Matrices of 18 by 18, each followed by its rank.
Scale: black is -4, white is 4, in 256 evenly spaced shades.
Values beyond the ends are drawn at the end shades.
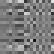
two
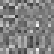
three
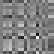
two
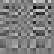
two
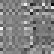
three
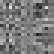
three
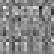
three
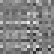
three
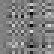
two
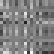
two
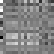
two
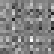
three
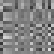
two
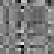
three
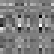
two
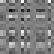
two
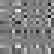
two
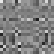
three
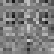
three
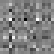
three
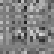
three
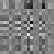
two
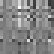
two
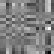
two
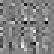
three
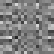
three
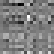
three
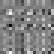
two
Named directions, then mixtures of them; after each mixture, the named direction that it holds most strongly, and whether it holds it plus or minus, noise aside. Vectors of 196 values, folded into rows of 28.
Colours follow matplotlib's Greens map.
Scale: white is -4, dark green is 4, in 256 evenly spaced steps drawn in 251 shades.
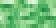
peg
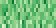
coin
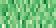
coin, plus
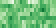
peg, plus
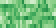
peg, plus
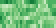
peg, minus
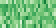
coin, plus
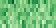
coin, plus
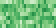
peg, plus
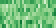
coin, minus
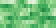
peg, plus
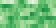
peg, plus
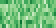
coin, minus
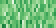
coin, minus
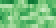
peg, minus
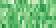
coin, minus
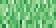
coin, minus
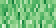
coin, plus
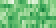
peg, plus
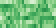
peg, plus
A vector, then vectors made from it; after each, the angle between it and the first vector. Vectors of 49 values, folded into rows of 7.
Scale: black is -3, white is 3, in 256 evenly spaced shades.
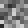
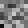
nearly parallel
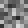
nearly parallel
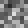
nearly parallel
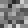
partly aligned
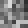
orthogonal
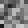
nearly parallel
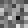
partly aligned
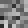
partly aligned
